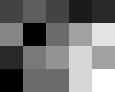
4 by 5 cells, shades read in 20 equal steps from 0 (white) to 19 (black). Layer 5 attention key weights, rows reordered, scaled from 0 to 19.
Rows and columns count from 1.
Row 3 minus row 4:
-3 -1 -3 0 7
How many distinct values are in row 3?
5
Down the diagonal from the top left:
14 19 8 3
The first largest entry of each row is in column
4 2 1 1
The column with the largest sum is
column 1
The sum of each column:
58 52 44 30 25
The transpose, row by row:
14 9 16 19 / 12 19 10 11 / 14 11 8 11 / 17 7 3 3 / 16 2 7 0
